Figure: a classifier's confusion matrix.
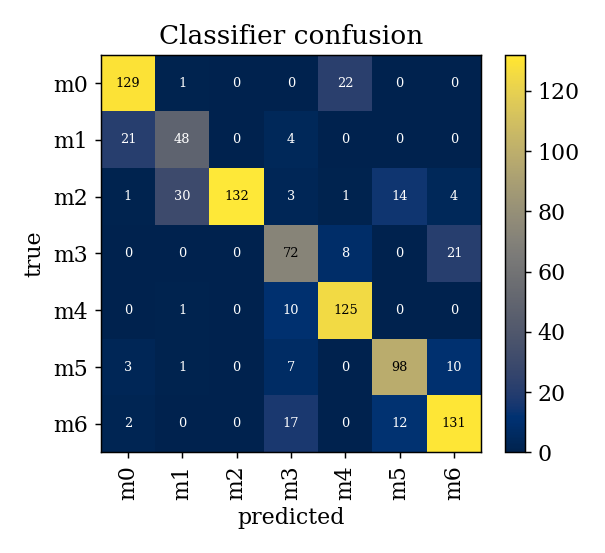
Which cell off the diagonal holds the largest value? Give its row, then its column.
m2, m1
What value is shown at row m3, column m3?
72
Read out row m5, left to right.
3 1 0 7 0 98 10
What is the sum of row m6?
162
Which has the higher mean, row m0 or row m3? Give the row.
m0
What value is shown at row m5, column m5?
98
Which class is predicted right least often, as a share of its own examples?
m1
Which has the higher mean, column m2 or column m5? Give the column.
m2
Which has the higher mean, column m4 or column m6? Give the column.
m6
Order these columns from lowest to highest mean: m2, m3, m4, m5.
m3, m5, m2, m4
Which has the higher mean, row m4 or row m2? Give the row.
m2
